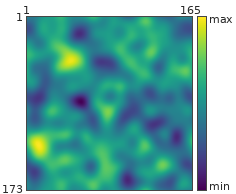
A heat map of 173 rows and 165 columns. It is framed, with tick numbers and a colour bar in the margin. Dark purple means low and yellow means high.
Grain: smooth. Ninth with the highest average: bottom left. Lone odd cells: none. Average level on the scale: 50%.
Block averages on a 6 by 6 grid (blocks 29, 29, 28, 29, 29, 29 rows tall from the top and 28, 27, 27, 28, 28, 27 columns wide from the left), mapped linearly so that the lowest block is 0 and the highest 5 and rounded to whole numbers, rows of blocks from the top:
2 2 1 3 3 1 / 2 5 1 2 3 3 / 0 1 2 2 1 1 / 1 2 1 1 0 1 / 5 3 3 2 2 0 / 1 3 3 1 2 1
